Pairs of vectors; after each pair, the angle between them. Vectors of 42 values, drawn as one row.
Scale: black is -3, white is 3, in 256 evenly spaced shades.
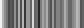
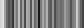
nearly parallel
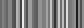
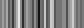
orthogonal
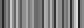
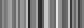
partly aligned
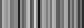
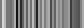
orthogonal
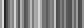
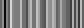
partly aligned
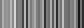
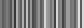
nearly opposite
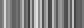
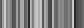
nearly parallel
